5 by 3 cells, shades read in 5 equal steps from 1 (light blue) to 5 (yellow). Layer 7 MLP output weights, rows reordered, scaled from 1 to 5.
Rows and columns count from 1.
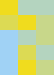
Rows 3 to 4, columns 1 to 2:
1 2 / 1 4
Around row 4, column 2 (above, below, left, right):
2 5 1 2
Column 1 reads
5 4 1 1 1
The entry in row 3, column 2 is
2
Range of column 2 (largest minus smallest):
3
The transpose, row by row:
5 4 1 1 1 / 2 5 2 4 5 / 2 3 3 2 3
